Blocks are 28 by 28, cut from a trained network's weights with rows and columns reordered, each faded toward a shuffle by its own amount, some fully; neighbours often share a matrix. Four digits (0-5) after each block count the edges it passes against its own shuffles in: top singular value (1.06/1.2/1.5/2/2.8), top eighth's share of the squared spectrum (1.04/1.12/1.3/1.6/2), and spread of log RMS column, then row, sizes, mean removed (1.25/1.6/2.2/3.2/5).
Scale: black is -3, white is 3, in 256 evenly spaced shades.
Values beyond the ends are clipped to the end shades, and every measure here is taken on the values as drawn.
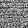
2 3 0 0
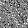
0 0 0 0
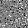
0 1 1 0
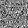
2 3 1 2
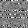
3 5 0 3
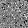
0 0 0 0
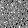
0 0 0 0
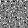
2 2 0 1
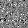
2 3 0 1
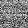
2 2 0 0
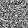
0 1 0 0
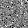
0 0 0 0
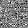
2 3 0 2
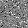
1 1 0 0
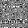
3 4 0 3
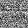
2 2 0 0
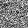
0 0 0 0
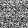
1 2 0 0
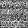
2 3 1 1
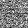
1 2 0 0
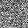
0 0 0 0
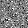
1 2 0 1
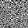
3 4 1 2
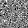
1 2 0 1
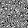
0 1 0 0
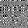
3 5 2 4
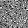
1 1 0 0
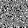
3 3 0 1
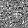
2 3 1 2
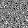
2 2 0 1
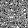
2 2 1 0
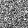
0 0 0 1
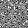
0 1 0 1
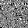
2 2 0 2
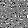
2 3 0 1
